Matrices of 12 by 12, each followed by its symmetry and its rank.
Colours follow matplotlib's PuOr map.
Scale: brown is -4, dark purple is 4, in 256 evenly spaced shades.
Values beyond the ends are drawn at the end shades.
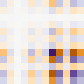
symmetric, rank one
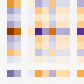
neither, rank one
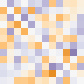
antisymmetric, full rank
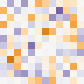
antisymmetric, full rank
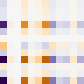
neither, rank one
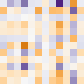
neither, rank two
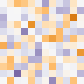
antisymmetric, full rank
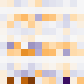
neither, rank two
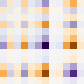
symmetric, rank one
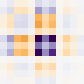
symmetric, rank one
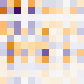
neither, rank two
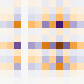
neither, rank one
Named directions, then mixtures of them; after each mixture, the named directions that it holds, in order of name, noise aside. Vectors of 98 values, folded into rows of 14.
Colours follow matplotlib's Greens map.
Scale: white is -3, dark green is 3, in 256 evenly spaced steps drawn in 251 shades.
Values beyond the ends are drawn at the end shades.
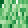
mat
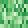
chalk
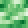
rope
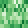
chalk, rope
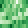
mat, rope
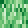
chalk, mat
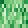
chalk, mat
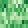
chalk, rope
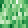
mat, rope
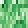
mat, rope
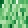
mat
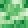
rope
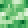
rope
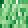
mat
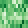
chalk, rope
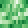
mat, rope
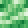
rope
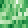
mat, rope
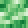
rope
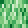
chalk, mat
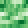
rope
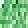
mat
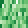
mat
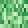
chalk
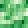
rope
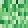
chalk, mat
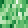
mat, rope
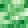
rope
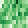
mat, rope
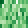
mat
